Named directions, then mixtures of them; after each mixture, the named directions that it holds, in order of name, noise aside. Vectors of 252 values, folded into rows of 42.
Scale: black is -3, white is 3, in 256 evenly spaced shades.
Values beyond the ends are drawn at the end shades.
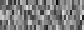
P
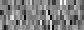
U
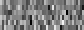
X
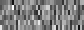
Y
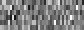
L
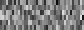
P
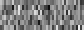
X, Y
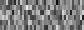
P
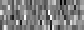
U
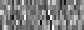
U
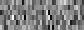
L, U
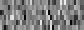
U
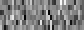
U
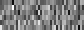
Y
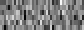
P, U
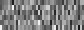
Y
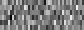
L, P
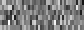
L, X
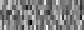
P, X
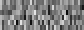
U, X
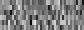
L, X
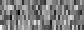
L, Y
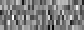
L, U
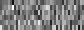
Y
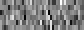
U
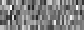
L
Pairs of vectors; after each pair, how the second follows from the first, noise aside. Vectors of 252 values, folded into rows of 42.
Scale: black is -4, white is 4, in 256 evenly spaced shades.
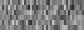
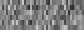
copied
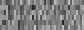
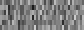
copied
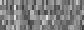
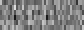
sign-scrambled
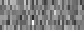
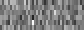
copied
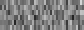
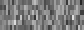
sign-scrambled
